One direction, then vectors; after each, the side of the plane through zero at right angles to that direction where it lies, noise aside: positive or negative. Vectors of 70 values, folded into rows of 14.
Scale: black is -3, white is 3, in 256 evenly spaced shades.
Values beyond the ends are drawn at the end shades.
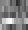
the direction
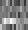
positive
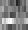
positive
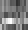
positive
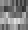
positive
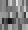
negative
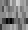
negative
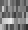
positive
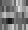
negative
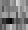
negative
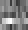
positive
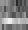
positive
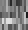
positive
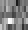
positive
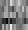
negative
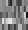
positive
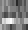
positive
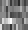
positive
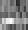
positive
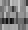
negative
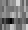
negative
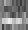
positive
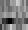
negative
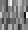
negative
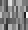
negative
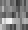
positive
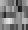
positive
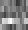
positive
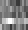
positive
